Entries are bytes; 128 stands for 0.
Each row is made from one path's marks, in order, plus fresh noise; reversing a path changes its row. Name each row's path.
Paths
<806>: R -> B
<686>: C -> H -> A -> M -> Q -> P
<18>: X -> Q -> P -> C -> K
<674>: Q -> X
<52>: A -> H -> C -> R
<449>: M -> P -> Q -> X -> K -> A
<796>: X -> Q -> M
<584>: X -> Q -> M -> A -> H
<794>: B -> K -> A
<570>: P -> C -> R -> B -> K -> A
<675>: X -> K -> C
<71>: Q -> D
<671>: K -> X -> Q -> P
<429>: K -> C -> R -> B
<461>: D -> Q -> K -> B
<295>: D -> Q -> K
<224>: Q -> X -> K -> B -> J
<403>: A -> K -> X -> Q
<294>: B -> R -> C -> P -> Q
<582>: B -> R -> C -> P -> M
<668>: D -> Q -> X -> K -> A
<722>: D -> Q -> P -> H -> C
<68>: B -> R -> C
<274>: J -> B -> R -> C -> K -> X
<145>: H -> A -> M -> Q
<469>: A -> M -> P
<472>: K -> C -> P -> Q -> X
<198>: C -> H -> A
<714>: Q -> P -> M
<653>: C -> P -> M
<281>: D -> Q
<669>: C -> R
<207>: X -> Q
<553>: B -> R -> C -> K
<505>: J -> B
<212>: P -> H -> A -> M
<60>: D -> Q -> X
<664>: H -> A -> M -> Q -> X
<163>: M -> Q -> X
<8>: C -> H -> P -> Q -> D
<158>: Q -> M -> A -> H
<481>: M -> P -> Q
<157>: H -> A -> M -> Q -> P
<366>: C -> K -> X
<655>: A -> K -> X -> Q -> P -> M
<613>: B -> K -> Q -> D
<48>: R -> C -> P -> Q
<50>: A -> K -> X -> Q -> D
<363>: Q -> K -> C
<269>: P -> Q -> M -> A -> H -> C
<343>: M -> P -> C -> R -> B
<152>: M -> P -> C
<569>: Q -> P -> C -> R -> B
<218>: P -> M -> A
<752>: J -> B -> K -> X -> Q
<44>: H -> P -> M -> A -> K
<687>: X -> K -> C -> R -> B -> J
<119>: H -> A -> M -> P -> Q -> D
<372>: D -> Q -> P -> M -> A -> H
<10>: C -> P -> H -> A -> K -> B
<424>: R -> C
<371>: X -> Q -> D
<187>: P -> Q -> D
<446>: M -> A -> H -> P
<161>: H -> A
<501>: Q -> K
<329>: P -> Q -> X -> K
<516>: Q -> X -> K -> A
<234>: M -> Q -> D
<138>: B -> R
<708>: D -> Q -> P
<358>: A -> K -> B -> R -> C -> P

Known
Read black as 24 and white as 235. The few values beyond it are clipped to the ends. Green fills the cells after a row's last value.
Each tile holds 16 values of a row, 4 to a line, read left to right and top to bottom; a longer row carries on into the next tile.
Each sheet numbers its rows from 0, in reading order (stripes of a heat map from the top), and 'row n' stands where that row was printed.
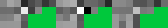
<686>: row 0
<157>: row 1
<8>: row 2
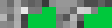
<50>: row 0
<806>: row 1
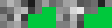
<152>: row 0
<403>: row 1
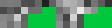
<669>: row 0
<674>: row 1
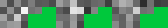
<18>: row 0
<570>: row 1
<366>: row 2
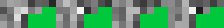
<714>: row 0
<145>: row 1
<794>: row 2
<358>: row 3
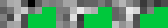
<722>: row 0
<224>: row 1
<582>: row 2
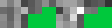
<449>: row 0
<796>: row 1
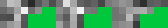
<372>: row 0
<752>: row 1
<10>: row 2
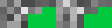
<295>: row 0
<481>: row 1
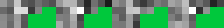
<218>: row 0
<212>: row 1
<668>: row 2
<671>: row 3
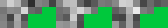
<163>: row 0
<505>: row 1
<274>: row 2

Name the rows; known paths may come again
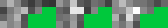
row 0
<653>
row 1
<570>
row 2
<207>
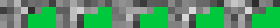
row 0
<161>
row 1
<516>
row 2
<10>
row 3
<501>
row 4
<163>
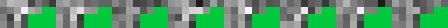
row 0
<674>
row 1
<71>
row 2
<198>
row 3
<461>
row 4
<187>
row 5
<553>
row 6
<48>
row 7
<449>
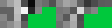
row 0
<269>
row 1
<424>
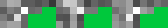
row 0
<584>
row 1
<274>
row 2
<687>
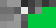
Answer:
<686>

